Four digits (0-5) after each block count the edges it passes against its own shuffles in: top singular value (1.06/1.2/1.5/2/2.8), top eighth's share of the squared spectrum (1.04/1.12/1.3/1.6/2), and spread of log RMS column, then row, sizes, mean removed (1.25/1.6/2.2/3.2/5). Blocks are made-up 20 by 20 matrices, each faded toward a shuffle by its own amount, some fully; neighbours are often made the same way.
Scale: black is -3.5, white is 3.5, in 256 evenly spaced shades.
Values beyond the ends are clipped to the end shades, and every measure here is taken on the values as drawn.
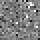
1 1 0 0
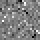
1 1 0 0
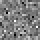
0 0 0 0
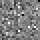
0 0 0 0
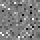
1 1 0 0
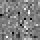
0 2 0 0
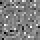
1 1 0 0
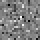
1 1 0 0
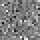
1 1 0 0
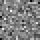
0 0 0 0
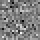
0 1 1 0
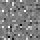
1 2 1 1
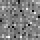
0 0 0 0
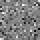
0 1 1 0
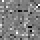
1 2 0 1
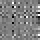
3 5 2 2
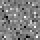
1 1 0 0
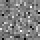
0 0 0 0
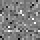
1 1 0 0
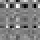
4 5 2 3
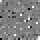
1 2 0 0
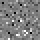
0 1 0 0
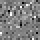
2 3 0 1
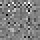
3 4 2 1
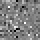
1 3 0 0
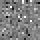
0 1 0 0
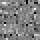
3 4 1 1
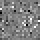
0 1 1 1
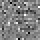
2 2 0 1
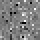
2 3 1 0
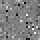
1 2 0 0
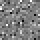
1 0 0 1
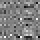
3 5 2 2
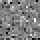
2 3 0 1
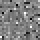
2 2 1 0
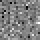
1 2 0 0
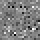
1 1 0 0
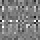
3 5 2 2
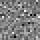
0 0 0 0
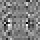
3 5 3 1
